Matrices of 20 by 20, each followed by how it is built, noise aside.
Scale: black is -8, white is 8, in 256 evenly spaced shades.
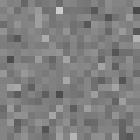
noise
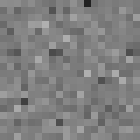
noise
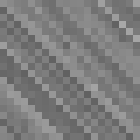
Toeplitz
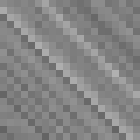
Toeplitz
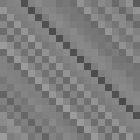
Toeplitz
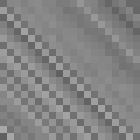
Toeplitz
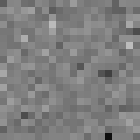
noise
